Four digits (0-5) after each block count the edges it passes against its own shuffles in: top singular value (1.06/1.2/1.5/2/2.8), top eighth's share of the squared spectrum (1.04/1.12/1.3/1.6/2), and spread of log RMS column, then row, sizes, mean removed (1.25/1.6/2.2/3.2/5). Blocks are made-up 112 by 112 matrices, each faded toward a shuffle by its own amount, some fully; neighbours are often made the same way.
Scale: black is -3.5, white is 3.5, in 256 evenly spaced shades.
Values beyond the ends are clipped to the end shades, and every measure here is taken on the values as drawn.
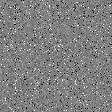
3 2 1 0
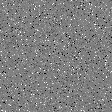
0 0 0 0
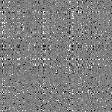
5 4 3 3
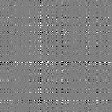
5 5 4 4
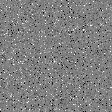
3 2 1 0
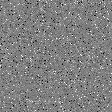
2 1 0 0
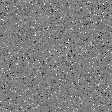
0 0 0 0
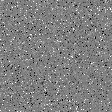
2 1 0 0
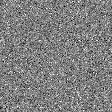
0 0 0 1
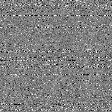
2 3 0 4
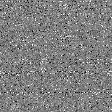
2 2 0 3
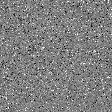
0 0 0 1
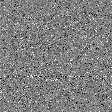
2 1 0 2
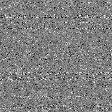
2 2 0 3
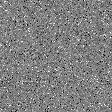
0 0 0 0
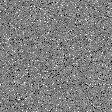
1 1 0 1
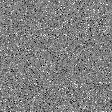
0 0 0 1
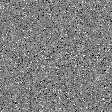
0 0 0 1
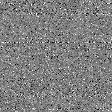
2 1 0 2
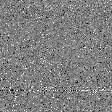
2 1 0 2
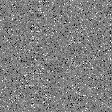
3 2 1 0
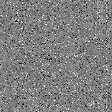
3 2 1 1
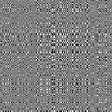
5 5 4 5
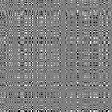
5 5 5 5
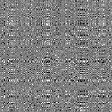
5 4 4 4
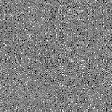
4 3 2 2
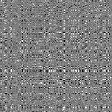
5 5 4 4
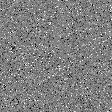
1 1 0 0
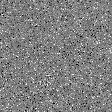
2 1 0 0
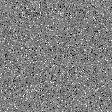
3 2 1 0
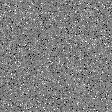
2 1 0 0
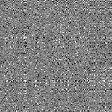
5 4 3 3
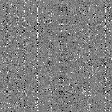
4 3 3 1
